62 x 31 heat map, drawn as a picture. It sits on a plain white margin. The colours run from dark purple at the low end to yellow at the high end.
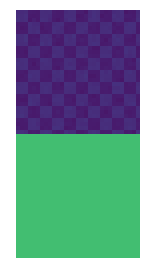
The table splits into 2 rows of 1 panel. Panel 1,1: very low, checkered, faint in contrast. Panel 2,1: high, flat.
